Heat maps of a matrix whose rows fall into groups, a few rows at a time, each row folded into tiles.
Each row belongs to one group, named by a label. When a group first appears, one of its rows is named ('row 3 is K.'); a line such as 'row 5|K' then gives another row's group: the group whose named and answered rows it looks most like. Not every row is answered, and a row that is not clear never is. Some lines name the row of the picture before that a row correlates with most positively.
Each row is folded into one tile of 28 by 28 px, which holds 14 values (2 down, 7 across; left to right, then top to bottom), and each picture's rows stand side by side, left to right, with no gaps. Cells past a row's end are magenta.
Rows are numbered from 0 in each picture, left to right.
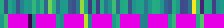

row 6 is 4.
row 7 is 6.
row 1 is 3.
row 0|6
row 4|6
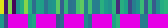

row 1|6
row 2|3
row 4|6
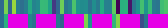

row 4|6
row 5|3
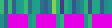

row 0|3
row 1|4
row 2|6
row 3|6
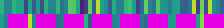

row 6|4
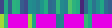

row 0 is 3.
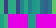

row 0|6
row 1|4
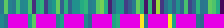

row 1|6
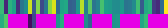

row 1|3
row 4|4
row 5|4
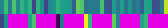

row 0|3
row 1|6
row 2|3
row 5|4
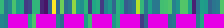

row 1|4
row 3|6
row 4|4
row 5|3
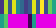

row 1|3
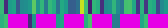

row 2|4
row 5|6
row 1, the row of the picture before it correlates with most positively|1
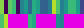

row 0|6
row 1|4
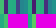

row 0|6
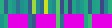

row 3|6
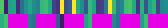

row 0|6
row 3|4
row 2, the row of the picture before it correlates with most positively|1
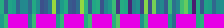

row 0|6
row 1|4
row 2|4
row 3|6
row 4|6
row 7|6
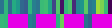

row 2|6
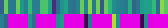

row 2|4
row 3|3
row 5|3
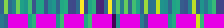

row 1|6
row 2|4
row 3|4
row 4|3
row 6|4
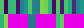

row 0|6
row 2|6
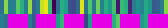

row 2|4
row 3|3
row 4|6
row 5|4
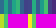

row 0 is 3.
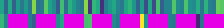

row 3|6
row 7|3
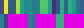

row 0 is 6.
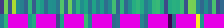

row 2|3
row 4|3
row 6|3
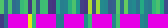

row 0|3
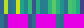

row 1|3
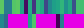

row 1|6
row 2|3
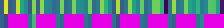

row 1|3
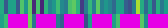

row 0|6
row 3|3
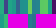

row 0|6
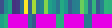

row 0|4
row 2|4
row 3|3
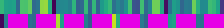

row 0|3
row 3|3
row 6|4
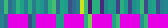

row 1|3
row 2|4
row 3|6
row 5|6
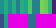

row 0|3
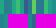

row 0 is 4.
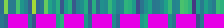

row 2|6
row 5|4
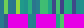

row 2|6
